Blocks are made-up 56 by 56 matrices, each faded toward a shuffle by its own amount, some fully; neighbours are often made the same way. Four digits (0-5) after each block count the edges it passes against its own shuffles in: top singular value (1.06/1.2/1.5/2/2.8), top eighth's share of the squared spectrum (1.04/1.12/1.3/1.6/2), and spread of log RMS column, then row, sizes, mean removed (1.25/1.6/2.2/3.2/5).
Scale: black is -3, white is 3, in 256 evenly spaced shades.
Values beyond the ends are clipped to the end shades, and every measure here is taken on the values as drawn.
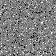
0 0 0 0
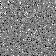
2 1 0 0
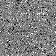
2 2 0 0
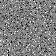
1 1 0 0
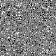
3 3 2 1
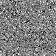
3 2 0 0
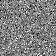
0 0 0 0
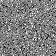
0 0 0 0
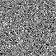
1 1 0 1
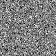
0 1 0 0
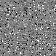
3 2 0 1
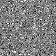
2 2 0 2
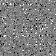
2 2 1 1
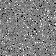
0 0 0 0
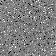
2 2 0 0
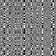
5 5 4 3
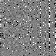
4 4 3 1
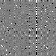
4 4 2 0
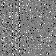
3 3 2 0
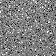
1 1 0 0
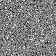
1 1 0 0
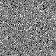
3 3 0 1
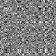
4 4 2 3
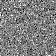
2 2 0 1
